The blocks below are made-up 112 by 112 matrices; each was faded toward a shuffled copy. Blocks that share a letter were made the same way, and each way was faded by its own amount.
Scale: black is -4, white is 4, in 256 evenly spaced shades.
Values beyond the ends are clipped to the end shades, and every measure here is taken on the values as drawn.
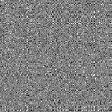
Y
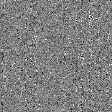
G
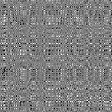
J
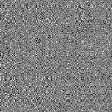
Y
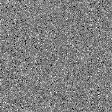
G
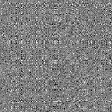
Y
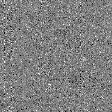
G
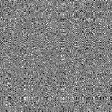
Y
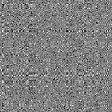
Y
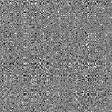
Y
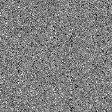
G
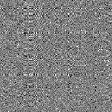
Y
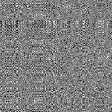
Y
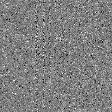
G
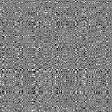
J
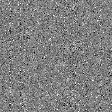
G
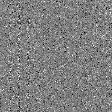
G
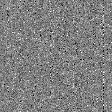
G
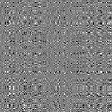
J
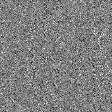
G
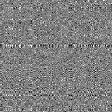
Y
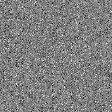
G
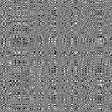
J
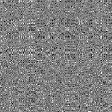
Y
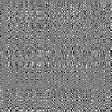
J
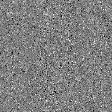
G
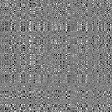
J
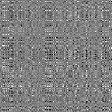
J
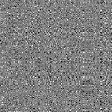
Y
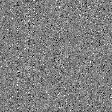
G
